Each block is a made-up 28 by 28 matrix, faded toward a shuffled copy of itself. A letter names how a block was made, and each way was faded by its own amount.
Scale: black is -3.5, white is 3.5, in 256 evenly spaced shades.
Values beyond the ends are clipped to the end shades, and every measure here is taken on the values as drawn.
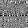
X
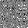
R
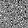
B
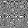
X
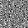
B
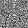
B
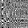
X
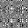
X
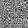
B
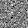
B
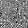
B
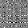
X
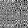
X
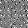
R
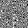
B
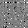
R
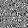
R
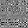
X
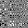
X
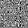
B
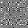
X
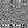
X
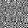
X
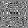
X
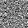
B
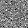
B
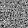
B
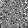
B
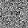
B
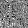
B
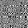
X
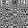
X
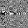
X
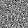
B
